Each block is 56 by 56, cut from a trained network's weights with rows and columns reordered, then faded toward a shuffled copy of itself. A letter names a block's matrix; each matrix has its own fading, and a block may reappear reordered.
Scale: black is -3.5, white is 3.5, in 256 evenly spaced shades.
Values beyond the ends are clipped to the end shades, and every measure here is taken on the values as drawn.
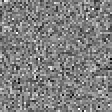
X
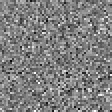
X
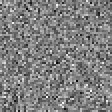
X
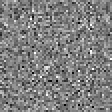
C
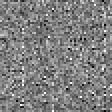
C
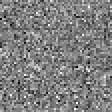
C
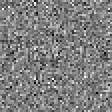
C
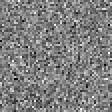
X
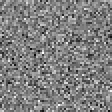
X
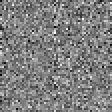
C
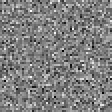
C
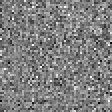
C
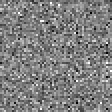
C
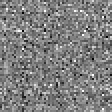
C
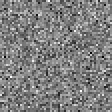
X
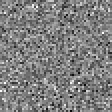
X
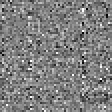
C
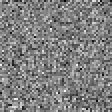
X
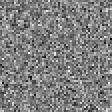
X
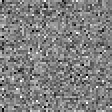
C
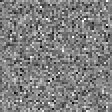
C
